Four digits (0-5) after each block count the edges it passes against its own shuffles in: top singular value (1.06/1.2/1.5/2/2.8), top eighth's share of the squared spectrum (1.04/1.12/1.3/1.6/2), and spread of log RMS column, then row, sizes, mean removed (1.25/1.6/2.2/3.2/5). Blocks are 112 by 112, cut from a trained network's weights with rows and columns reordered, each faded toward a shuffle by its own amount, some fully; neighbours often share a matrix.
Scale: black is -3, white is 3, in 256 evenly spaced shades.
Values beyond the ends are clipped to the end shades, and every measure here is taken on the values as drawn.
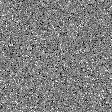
0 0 0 0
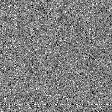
3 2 2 1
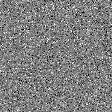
1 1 0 1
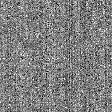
3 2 1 2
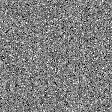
1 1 0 0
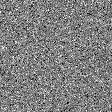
0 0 0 0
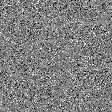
1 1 0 0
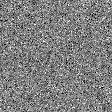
0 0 0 0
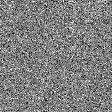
2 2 0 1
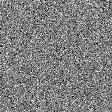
0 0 0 0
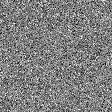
1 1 0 0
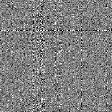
4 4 3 2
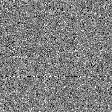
3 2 1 1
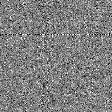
3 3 2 1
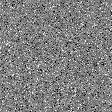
0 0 0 0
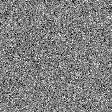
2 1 0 0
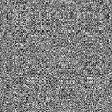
4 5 3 2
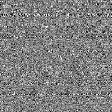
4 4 2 3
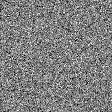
1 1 0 0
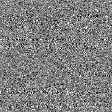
3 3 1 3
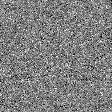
1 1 0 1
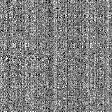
4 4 2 3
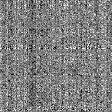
4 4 2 3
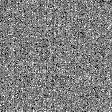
2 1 0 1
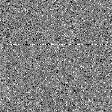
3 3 1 2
